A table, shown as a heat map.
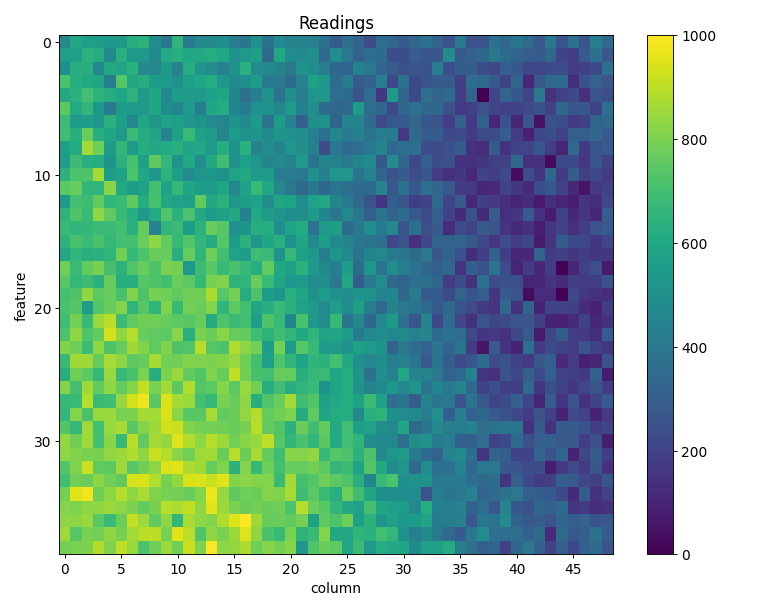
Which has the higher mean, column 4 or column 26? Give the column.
4
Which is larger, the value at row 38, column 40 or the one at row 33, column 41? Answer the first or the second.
the first
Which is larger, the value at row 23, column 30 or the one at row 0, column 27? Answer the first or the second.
the first
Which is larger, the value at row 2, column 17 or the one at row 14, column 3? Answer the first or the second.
the second
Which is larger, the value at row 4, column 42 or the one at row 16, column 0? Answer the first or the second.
the second
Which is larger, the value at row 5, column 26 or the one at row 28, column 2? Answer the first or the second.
the second
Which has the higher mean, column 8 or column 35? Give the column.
8
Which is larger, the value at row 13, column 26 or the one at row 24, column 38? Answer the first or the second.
the first
